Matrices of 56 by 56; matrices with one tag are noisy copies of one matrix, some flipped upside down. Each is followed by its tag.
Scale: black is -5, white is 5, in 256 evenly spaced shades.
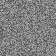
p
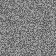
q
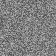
p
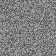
q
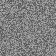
p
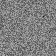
p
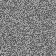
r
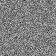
r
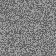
q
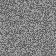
q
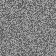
p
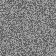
p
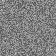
p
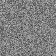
p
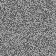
r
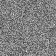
p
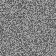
p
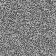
r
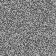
r
